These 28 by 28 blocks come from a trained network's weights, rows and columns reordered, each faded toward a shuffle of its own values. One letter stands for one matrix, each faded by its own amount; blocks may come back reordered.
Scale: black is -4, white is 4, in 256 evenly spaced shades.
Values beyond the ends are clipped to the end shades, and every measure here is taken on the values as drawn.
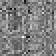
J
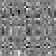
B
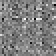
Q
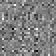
Q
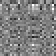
B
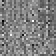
J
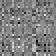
B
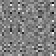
B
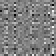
B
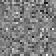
Q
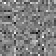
Q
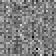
J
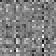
B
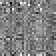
J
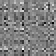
B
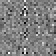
Q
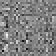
Q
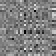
B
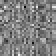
J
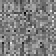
J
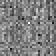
J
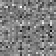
Q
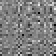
B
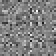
Q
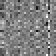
B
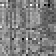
J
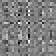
B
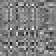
B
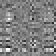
B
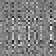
B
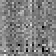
J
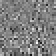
Q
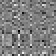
B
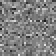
Q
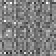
J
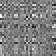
B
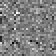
Q
